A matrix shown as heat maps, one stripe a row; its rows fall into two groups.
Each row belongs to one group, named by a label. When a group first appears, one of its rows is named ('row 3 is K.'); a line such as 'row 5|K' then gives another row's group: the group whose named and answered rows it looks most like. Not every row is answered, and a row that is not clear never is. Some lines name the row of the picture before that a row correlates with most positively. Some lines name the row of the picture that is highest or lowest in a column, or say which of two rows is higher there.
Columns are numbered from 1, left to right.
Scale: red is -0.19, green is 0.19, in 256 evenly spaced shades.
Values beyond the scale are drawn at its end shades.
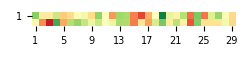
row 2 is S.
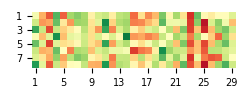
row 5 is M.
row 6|S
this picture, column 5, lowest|1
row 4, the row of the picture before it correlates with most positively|2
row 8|M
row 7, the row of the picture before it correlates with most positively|2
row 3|M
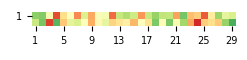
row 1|M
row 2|M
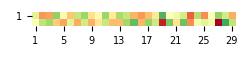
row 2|M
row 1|S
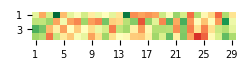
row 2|M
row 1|S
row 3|M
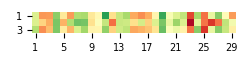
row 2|S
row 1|S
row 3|S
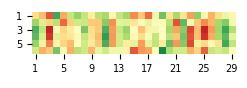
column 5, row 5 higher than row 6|No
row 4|M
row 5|M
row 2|M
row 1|S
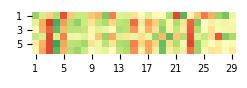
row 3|S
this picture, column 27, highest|1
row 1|M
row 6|S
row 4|M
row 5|S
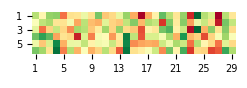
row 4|M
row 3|S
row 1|S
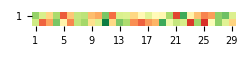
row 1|M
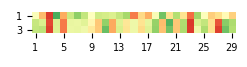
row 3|M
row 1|S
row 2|M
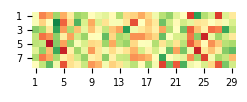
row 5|M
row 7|S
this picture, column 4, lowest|8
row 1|S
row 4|S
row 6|M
